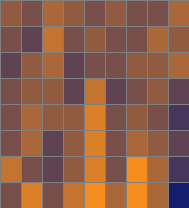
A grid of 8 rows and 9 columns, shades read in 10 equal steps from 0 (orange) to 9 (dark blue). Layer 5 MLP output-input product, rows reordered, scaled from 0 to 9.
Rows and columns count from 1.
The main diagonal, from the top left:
4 6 3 6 1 5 0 3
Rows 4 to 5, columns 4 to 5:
6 2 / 4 1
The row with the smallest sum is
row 8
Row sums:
38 39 40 42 38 37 33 28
